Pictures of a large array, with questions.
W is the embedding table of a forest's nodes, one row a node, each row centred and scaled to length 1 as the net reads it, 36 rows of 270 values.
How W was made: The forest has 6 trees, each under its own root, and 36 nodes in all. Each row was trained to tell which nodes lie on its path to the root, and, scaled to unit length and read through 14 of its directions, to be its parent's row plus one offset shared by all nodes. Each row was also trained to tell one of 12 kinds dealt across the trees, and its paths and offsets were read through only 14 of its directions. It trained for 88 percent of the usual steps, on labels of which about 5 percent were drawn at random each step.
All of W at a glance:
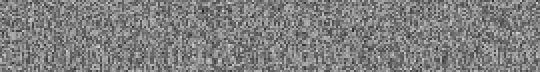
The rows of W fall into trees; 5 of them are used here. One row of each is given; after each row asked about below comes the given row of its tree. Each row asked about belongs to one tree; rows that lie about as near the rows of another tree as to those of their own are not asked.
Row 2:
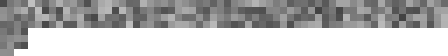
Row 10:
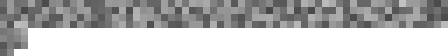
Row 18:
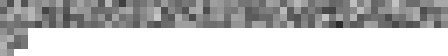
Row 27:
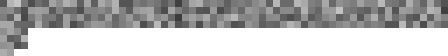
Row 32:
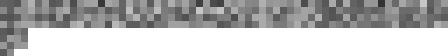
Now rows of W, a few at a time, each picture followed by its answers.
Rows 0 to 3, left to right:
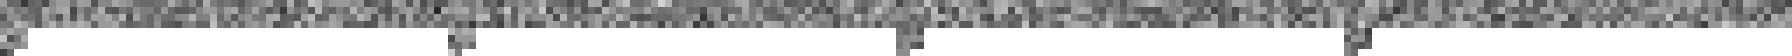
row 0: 10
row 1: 18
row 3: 32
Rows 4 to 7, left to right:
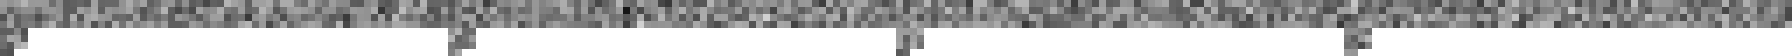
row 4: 32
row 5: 10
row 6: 32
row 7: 10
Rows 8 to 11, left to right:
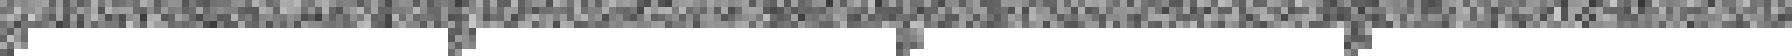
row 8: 18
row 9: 32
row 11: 10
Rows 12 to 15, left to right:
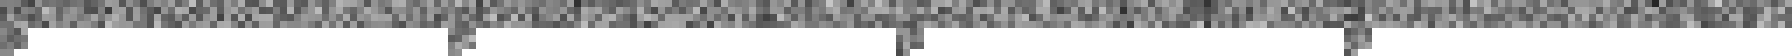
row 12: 10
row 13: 27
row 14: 2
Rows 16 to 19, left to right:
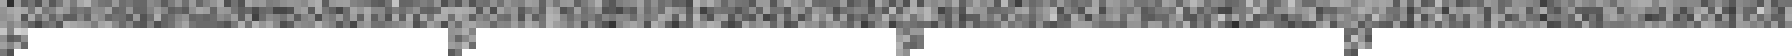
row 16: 18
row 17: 2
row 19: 18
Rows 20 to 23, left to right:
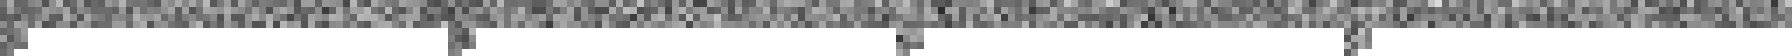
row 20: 10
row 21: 10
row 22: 18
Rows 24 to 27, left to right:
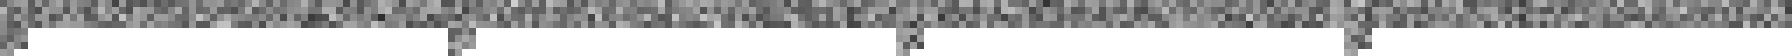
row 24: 27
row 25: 27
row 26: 18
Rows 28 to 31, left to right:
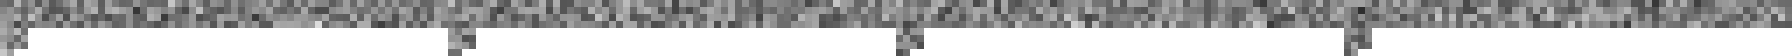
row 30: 18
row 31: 27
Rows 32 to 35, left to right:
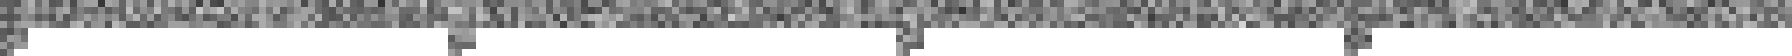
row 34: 18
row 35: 32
